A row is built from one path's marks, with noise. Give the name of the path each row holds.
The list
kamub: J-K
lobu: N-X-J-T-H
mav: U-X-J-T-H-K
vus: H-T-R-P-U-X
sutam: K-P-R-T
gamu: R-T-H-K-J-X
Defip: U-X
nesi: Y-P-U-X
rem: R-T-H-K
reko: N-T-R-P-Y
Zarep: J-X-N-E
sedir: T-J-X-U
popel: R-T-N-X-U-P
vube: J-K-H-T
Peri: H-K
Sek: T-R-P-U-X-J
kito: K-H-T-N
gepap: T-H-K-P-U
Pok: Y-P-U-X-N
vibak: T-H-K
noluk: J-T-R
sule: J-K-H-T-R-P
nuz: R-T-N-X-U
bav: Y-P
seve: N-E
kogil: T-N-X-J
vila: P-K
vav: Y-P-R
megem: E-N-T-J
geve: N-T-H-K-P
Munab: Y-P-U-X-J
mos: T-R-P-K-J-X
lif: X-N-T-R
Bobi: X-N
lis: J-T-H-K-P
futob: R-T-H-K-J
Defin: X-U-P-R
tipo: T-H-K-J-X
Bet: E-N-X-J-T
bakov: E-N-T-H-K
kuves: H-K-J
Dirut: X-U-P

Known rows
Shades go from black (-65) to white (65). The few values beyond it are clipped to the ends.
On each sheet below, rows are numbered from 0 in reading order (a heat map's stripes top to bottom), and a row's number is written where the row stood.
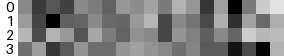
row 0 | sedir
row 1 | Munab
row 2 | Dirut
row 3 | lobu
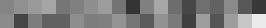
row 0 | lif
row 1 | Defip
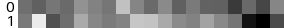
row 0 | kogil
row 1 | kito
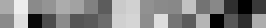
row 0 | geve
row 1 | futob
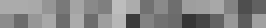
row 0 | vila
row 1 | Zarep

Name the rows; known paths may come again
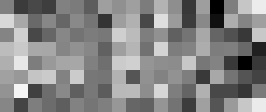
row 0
sedir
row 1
vus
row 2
Peri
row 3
sutam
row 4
geve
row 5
seve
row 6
rem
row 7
Defip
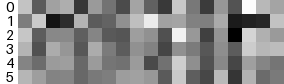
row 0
Defin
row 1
vube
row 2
Sek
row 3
Dirut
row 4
nuz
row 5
mos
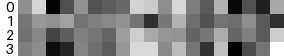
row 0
futob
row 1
lif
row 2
kamub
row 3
mav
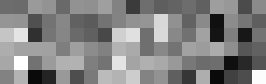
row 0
Bobi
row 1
noluk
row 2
sule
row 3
vila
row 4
bakov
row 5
tipo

